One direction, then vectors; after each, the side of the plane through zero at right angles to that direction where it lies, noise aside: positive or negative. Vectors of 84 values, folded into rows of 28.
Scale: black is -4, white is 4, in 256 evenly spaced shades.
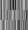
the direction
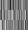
positive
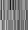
positive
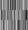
positive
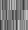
negative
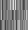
negative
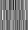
positive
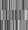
negative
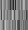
positive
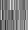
negative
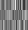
negative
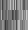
negative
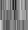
positive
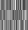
negative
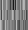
positive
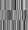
positive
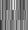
negative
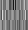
positive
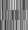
negative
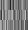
positive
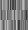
positive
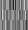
positive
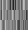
positive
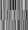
positive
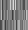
negative
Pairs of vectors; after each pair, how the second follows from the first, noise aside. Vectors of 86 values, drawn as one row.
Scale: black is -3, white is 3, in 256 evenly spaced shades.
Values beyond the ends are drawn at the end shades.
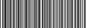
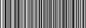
sign-scrambled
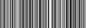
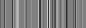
partly zeroed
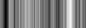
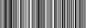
shuffled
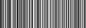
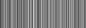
shrunk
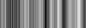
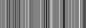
partly zeroed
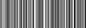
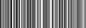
reversed
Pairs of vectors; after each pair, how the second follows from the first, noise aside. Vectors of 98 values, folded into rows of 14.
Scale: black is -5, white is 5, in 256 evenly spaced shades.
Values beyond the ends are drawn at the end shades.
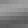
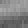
copied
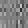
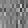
copied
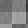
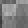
reversed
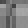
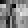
scaled up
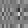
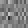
reversed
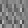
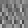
copied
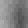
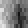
scaled up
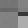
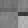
copied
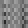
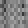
reversed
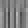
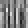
scaled up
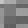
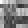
scaled up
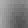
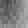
reversed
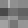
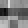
scaled up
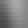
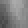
copied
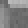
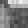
scaled up
